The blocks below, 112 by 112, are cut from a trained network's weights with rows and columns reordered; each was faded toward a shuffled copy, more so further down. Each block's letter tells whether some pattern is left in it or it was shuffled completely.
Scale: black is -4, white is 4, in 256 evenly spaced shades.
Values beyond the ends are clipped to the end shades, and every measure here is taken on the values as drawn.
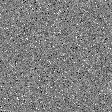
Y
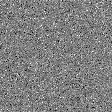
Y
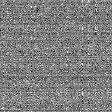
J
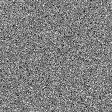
Y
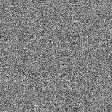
J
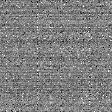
J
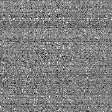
J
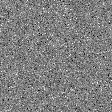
Y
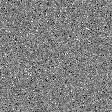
Y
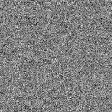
J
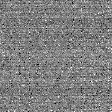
J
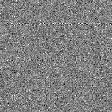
J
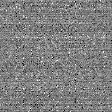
J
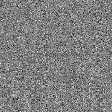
J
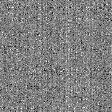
J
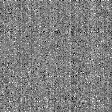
J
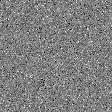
Y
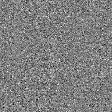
J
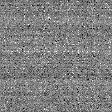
J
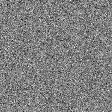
Y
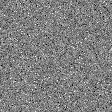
Y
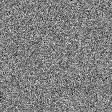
Y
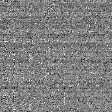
J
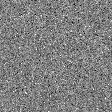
Y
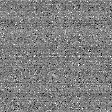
J
